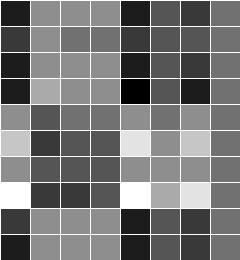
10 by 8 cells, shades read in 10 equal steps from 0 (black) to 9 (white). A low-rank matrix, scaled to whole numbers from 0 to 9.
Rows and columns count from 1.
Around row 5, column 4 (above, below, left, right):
5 3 4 5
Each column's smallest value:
1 2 2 3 0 3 1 4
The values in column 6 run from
3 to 6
